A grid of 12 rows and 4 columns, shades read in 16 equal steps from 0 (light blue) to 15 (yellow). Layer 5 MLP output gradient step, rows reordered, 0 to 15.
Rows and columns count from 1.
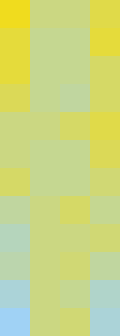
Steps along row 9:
up same up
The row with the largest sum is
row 1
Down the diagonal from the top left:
15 7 7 10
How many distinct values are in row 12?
4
